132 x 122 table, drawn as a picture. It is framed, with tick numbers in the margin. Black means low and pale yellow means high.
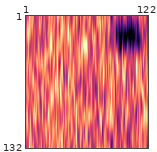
The values are skewed, with a long tail toward low values. Streaks run downward. The top right is the ninth with the lowest average. One dip sinks in the top right.
